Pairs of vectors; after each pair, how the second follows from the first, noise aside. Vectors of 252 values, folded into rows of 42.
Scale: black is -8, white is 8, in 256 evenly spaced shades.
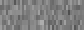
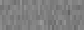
shrunk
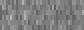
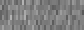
sign-scrambled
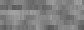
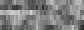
scaled up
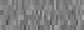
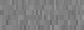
shrunk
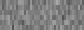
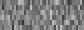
scaled up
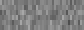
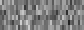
scaled up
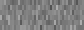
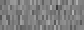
negated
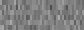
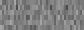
copied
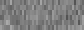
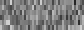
scaled up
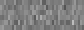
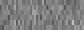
sign-scrambled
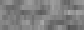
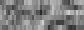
scaled up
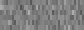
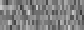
scaled up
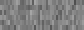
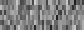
scaled up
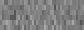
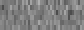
reversed
